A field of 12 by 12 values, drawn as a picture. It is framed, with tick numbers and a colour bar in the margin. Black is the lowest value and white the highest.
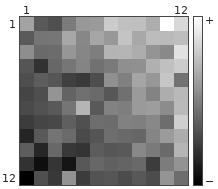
The bottom left is the roughest part. The bottom middle is the calmest part. There is an overall slope up to the top right. The ninth with the highest average is the top right.
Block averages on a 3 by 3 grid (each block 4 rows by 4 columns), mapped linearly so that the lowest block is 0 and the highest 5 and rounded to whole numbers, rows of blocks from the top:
245
124
012
